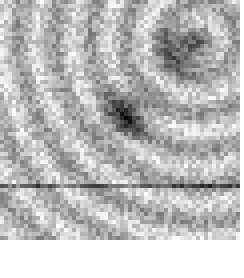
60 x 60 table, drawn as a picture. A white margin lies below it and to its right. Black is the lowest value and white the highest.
Overall the values sit about 70% of the way up the scale. Rings spread out from the top right. There are two dips. Row 47 stands out from the rest. The halves do not mirror each other.
